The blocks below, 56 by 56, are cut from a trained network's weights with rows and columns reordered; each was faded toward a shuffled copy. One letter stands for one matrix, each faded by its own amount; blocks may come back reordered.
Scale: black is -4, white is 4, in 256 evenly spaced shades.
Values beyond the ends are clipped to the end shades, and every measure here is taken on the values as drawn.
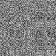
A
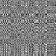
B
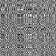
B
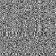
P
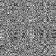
P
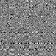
P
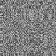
A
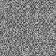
A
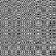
B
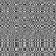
B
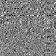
P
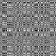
B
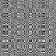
B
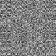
A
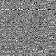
P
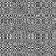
B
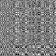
B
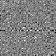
P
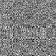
P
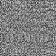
A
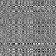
B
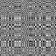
B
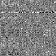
P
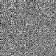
P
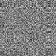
A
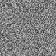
A
